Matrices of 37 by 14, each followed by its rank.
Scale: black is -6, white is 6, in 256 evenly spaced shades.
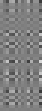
one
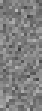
full rank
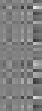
one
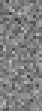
full rank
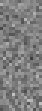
full rank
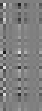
one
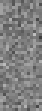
full rank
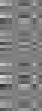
one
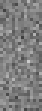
full rank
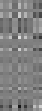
one
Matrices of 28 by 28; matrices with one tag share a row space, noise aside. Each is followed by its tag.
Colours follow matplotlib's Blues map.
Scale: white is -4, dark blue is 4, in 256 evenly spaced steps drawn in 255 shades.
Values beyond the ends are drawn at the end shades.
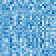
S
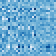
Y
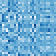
Y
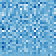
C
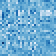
Y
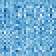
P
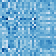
Y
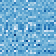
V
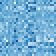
V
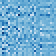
Y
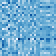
Y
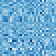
S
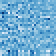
Y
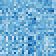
V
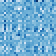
P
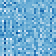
P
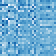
Y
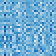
P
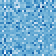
P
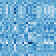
V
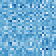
S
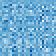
S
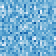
C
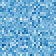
C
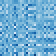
V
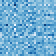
V
